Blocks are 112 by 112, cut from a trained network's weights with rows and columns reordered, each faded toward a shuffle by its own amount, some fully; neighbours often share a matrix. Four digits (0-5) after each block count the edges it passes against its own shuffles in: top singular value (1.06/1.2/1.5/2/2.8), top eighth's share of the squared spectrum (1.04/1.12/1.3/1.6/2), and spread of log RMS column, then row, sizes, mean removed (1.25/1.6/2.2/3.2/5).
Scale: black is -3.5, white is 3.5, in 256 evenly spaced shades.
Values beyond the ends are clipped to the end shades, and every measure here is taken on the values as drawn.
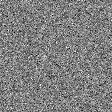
0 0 0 0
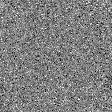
2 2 1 0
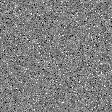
1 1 0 0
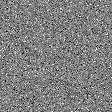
0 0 0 0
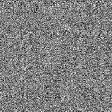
3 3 0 2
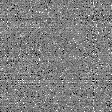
3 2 2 0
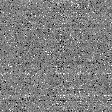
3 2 1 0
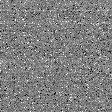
2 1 1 0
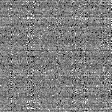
4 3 3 1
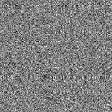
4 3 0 2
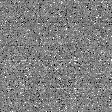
2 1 1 0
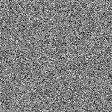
3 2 0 1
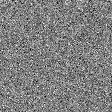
1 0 0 0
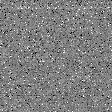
1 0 0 0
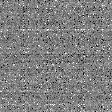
3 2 2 1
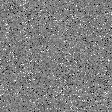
0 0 0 0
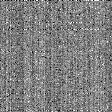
4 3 0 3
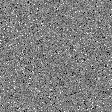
0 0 0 0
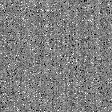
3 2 0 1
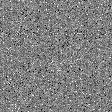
1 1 0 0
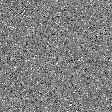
2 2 0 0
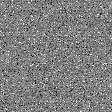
1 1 0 0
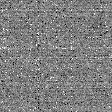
3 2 2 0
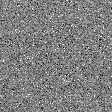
1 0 0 0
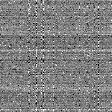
4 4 3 1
